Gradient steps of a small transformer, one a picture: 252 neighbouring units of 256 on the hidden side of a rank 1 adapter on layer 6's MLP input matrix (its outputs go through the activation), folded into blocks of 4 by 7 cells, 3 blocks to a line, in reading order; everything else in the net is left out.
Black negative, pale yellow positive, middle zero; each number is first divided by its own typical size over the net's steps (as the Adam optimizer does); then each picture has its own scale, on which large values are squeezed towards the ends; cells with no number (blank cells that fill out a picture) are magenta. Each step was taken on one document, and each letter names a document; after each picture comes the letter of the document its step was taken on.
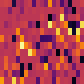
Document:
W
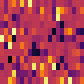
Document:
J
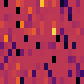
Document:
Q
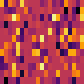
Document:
W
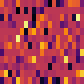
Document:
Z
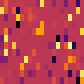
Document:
Q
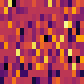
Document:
W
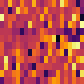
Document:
W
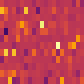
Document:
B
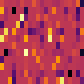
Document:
B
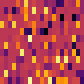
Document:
Z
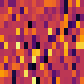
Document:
W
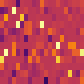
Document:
B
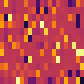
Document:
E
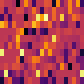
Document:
Z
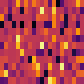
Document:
Z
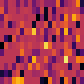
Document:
Z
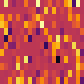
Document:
E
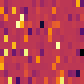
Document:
B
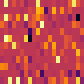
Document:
E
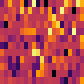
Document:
J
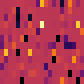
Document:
Q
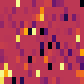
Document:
Z
